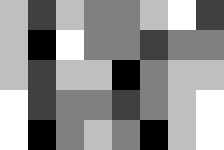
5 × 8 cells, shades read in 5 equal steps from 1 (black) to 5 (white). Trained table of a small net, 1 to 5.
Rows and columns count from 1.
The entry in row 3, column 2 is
2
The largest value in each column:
5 2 5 4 3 4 5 5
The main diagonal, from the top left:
4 1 4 3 3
